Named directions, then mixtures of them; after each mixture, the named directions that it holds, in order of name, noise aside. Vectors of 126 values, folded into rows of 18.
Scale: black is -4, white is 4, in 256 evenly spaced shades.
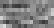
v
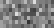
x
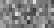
x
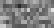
v, x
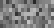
x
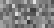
x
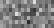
x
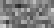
v, x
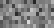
x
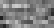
v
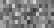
x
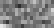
v, x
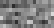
v, x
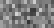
x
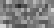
v, x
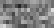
v, x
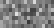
x
